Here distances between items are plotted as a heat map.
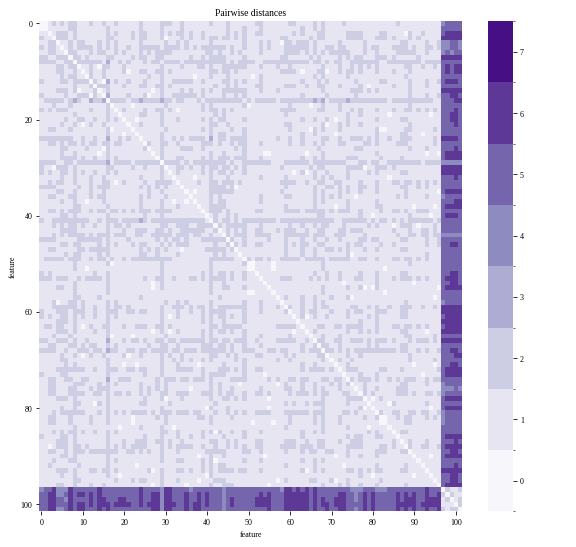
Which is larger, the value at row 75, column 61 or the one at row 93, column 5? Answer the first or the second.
the second
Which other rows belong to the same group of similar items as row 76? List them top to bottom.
0, 1, 2, 3, 4, 5, 6, 7, 8, 9, 10, 11, 12, 13, 14, 15, 16, 17, 18, 19, 20, 21, 22, 23, 24, 25, 26, 27, 28, 29, 30, 31, 32, 33, 34, 35, 36, 37, 38, 39, 40, 41, 42, 43, 44, 45, 46, 47, 48, 49, 50, 51, 52, 53, 54, 55, 56, 57, 58, 59, 60, 61, 62, 63, 64, 65, 66, 67, 68, 69, 70, 71, 72, 73, 74, 75, 77, 78, 79, 80, 81, 82, 83, 84, 85, 86, 87, 88, 89, 90, 91, 92, 93, 94, 95, 96
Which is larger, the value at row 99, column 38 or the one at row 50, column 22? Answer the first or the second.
the first
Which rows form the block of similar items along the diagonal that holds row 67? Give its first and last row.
0 to 96
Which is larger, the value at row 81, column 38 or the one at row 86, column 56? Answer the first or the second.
the first
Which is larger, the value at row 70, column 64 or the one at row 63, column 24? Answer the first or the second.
the second
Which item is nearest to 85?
42
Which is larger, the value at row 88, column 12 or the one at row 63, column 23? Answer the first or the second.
the second
